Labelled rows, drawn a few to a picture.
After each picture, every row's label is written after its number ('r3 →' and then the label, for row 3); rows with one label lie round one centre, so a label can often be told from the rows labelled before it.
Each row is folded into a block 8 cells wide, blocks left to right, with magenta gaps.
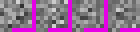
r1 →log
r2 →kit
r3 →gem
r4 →gem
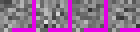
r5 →gem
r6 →log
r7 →gem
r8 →gem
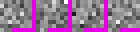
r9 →log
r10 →kit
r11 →log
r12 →log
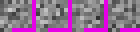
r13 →gem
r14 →log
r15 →kit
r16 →gem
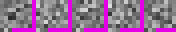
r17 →gem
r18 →log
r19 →gem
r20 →log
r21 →gem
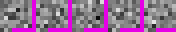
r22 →gem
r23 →log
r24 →kit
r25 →gem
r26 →log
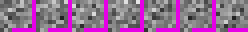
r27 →gem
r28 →kit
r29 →log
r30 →kit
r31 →gem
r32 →gem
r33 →log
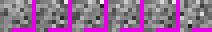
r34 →kit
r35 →kit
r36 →kit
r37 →kit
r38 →kit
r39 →log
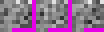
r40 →kit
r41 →kit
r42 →kit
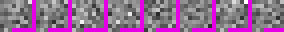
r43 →kit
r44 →kit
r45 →log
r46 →log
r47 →gem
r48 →gem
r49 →kit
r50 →kit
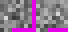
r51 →gem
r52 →log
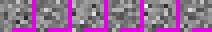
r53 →kit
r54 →gem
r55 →log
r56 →gem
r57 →log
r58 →gem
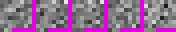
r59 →gem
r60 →kit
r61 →kit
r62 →gem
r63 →log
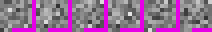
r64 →gem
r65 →log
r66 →kit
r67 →log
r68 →gem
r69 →kit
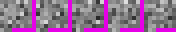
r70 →log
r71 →log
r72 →kit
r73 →kit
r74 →kit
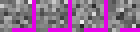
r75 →kit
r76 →kit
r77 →log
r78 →gem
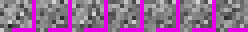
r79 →log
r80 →kit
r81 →log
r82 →kit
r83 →kit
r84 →kit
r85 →gem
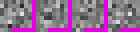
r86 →log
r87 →gem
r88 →gem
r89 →log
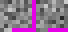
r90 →gem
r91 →kit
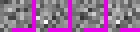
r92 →gem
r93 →log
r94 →gem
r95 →log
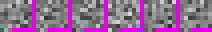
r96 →kit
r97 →gem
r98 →gem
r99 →log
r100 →kit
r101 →gem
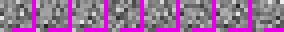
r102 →log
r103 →log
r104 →log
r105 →gem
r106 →log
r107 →log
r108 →log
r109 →kit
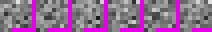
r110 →kit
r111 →gem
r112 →kit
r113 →kit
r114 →gem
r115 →kit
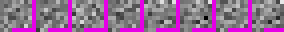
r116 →gem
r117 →gem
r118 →log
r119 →gem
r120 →kit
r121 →kit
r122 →gem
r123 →kit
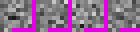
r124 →gem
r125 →kit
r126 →log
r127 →gem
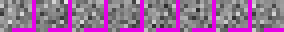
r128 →log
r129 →kit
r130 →log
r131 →kit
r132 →log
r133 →gem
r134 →log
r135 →log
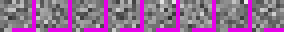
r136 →gem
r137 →log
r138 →gem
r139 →gem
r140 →kit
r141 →log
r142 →kit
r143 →gem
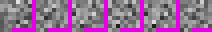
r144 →kit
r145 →gem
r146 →log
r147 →log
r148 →log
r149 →gem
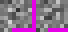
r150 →gem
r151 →gem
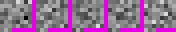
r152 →kit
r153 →gem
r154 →gem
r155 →gem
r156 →log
